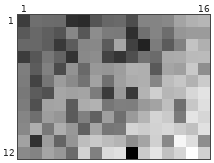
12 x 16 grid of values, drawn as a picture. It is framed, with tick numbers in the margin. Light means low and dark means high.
Stripes: none. Histogram: bell-shaped. Slope: up to the top left. Mirror symmetry: none. Ninth with the lowest average: bottom right.
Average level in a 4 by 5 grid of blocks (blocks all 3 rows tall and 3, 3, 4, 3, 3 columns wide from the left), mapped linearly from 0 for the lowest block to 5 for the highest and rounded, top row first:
55442 / 44331 / 43411 / 33210
